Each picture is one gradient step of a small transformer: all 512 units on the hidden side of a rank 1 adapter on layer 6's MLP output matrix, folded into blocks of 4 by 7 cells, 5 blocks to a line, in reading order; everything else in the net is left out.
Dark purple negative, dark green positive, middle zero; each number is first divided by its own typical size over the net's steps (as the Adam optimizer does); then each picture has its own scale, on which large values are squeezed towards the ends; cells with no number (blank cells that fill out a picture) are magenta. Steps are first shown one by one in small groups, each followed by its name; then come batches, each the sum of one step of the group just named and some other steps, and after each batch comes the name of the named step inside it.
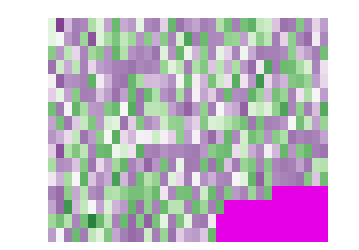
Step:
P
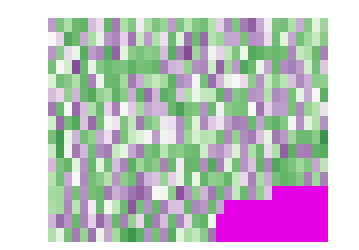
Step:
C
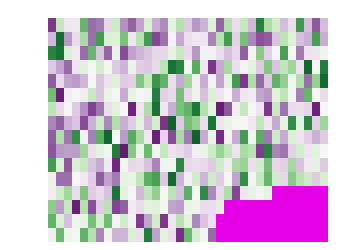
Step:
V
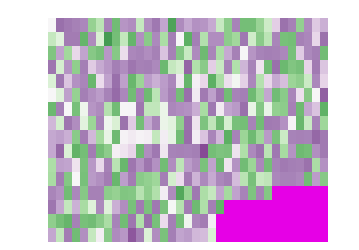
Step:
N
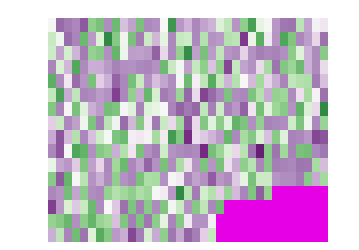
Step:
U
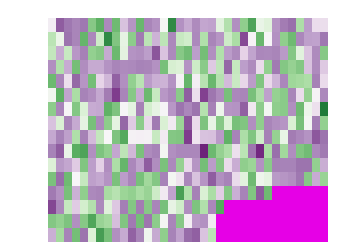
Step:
U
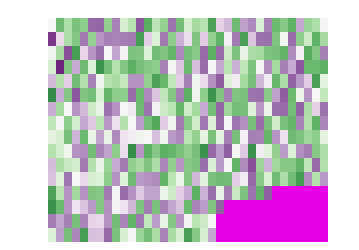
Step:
V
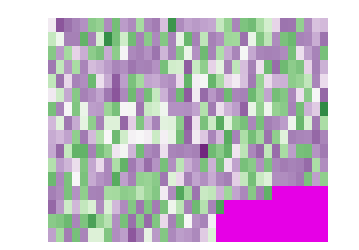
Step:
N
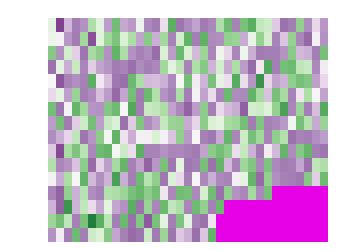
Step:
P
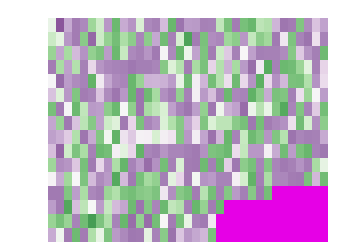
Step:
P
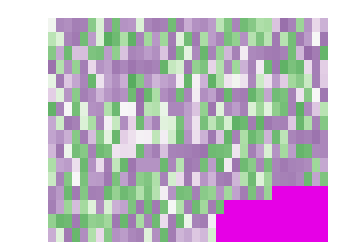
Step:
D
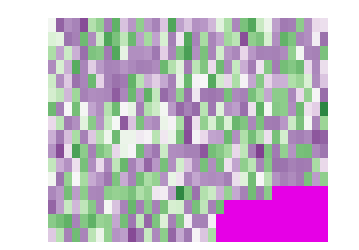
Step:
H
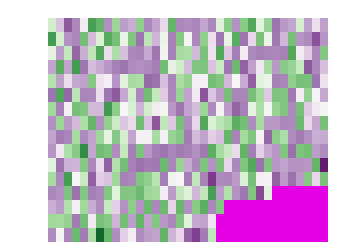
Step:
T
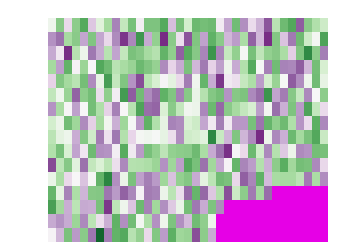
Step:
T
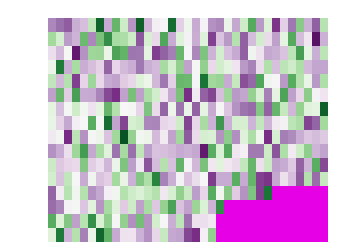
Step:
T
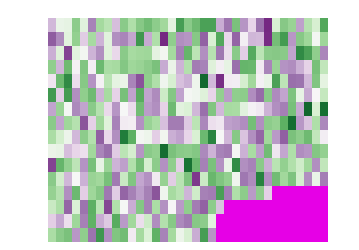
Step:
H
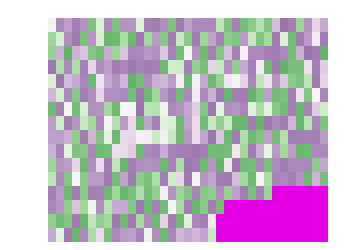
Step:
D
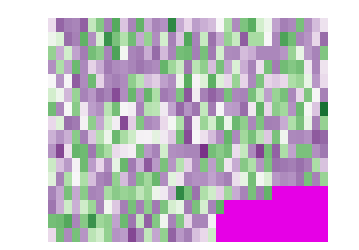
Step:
H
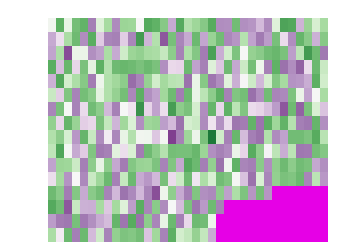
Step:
T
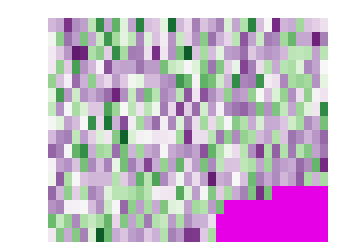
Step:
T
